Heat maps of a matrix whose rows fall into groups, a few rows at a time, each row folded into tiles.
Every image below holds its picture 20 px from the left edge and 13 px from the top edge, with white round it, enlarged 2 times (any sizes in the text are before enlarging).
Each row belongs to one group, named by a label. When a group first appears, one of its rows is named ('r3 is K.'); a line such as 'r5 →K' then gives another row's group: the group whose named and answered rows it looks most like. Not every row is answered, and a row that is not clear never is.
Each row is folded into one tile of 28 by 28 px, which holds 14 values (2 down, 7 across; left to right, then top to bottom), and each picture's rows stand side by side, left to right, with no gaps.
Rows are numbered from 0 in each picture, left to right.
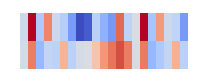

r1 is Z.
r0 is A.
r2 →A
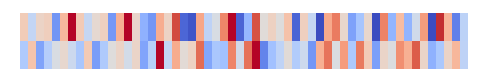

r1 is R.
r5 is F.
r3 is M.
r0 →R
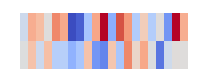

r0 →M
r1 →R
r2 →R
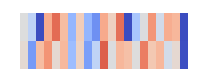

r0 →F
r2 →M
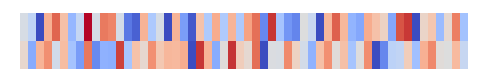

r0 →F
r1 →A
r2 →Z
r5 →F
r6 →R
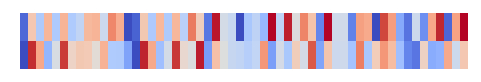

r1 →M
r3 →A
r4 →R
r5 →A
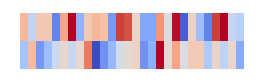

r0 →R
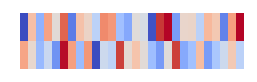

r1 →A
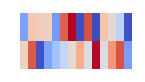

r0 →R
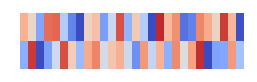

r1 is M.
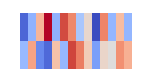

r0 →R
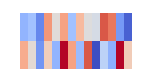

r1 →A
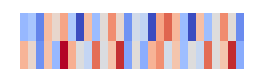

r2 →F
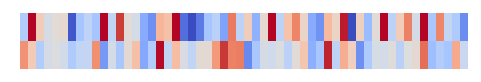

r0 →M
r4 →R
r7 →A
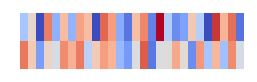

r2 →A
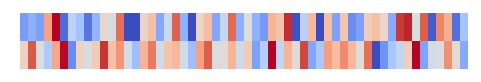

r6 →R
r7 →F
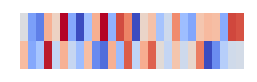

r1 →R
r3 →R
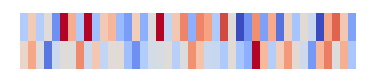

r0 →R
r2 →R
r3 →M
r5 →F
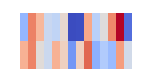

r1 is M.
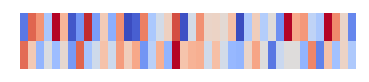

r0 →M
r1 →Z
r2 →Z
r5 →A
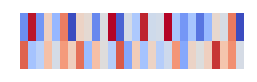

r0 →Z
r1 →F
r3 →Z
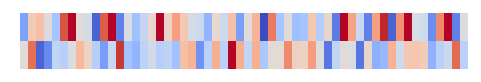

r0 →R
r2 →R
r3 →Z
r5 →R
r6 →R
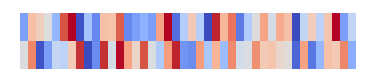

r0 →R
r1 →Z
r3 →A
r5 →F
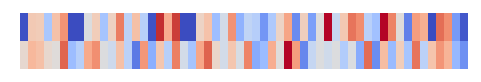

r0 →M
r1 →M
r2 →A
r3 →M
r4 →Z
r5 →R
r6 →A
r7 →F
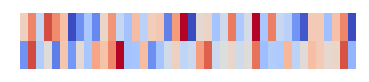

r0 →A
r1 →F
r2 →R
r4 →A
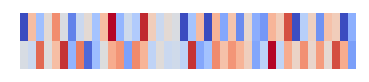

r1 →F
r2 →M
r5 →F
